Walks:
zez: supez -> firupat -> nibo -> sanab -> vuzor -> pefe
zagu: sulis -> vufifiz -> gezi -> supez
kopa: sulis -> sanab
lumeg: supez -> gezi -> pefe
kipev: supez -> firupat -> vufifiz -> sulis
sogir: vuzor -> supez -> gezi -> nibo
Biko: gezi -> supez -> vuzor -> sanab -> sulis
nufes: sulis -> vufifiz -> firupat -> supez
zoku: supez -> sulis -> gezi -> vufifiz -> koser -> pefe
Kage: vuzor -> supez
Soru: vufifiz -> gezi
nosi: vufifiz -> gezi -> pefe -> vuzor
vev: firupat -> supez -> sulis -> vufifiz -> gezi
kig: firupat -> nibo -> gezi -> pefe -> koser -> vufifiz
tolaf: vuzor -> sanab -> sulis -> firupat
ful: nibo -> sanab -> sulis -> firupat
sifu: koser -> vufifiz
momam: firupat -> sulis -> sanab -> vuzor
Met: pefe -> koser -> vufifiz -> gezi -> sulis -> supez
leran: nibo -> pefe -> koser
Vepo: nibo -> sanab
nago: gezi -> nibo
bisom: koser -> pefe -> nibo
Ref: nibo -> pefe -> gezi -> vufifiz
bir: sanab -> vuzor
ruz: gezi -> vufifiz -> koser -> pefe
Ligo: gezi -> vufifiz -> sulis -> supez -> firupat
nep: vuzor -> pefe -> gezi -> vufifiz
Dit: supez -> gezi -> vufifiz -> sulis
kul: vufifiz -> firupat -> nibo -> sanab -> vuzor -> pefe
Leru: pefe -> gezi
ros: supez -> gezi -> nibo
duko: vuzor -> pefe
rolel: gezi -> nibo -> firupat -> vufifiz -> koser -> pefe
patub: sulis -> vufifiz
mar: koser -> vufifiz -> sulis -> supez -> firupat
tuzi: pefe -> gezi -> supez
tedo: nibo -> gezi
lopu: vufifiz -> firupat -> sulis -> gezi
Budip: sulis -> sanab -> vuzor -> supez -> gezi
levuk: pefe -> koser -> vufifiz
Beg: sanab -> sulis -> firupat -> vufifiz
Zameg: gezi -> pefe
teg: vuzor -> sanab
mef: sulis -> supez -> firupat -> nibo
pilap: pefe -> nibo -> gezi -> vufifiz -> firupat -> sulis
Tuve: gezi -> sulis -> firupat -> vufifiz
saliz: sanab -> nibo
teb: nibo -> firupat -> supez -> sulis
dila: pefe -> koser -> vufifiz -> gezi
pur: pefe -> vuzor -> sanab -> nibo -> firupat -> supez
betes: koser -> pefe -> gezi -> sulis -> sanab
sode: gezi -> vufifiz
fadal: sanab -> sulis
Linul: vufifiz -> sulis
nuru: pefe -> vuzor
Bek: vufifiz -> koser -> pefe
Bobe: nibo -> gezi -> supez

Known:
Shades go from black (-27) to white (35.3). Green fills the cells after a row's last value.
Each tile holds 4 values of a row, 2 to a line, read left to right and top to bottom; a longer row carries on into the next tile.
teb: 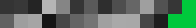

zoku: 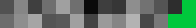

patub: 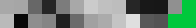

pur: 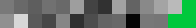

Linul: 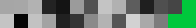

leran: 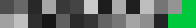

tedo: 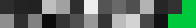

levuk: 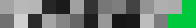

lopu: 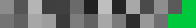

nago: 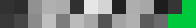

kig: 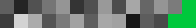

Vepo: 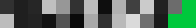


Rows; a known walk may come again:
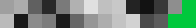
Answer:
patub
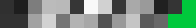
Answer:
nago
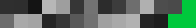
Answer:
teb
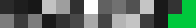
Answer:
tedo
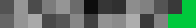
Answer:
zoku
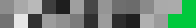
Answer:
dila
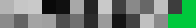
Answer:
Bek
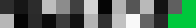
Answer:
Vepo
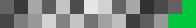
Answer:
Tuve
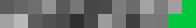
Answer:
pilap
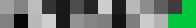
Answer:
Soru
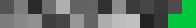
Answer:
mef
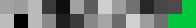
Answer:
Linul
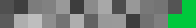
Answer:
rolel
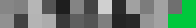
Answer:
nosi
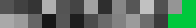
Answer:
Ref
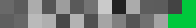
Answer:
Ligo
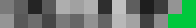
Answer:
Budip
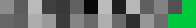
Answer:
lopu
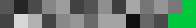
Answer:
kig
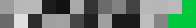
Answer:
levuk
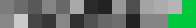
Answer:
pur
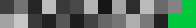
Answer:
leran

